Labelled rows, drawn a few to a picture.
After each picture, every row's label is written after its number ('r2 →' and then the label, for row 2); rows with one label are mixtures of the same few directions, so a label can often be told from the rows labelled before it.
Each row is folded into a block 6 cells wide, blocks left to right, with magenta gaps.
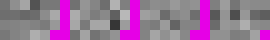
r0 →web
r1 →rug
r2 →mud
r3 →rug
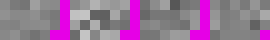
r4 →web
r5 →mud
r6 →web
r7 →rug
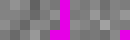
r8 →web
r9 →mud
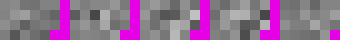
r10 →web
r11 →rug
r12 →web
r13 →web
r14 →mud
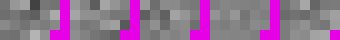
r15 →web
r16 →web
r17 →rug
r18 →rug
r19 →web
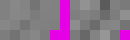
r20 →web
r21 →web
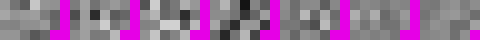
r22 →web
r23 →rug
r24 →rug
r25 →web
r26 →rug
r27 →rug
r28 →web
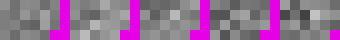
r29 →rug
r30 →web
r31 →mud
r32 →mud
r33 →rug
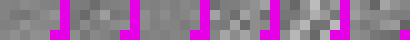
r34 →web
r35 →mud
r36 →rug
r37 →mud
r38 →web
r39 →web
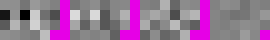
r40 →rug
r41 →rug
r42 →mud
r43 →web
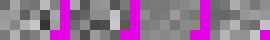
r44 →rug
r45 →rug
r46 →mud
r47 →web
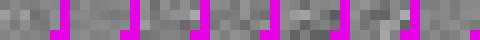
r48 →rug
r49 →rug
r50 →rug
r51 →mud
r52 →web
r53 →web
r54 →mud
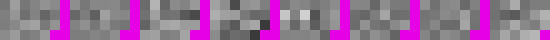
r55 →rug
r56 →rug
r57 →rug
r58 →web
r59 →rug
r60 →mud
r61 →rug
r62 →web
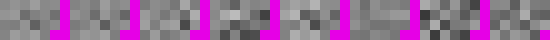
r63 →mud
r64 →mud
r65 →rug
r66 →web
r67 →mud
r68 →rug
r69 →mud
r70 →mud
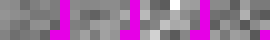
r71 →web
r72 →web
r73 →web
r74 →mud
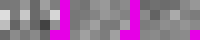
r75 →rug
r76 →web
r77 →mud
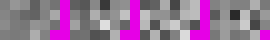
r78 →web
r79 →mud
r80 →mud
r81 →rug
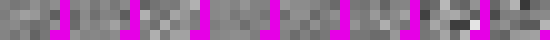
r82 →web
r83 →rug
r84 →mud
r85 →mud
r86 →mud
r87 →mud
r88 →web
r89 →web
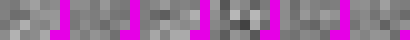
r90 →web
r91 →mud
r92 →web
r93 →rug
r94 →rug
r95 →mud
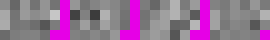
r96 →rug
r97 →rug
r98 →web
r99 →rug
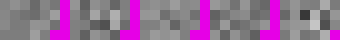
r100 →web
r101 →rug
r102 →mud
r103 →mud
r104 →rug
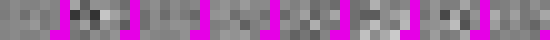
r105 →rug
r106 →rug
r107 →rug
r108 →mud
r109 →mud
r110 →web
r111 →rug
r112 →rug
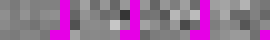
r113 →rug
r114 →rug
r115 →rug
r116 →mud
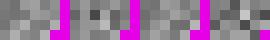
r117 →web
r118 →rug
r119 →web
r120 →mud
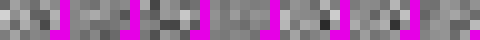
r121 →rug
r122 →web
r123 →rug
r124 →rug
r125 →rug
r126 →rug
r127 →web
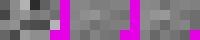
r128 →web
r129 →web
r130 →web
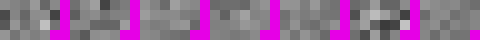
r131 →rug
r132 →web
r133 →web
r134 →mud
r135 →mud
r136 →web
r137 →mud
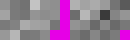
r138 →web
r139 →mud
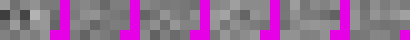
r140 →rug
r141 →web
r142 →mud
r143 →mud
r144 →rug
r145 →rug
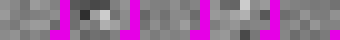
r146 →web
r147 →mud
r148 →rug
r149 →web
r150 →mud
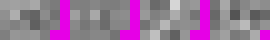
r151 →mud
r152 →rug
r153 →web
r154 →rug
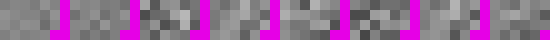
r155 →rug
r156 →mud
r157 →rug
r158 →web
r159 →web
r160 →mud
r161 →web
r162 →web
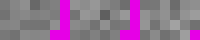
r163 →web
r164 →mud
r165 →mud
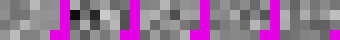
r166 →web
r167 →rug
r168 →mud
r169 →rug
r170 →rug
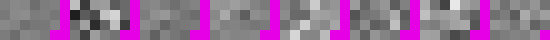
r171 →web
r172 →rug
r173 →web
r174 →mud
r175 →web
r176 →rug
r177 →web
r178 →rug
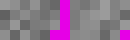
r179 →mud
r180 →web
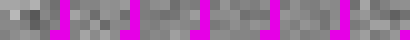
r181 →mud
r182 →mud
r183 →web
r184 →rug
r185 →rug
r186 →rug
